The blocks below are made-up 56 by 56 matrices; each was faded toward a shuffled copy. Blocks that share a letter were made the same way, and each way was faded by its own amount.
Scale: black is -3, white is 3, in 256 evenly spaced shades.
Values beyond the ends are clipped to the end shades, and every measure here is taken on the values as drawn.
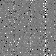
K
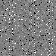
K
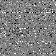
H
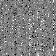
K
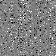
K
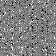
K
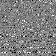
H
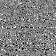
H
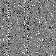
K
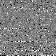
H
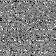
H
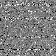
H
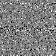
H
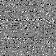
H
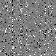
K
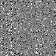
K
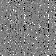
K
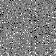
K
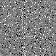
K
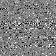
H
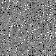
K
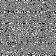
H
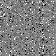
K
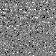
H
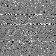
H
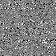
H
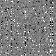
K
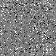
K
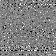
H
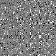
K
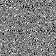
H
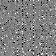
K
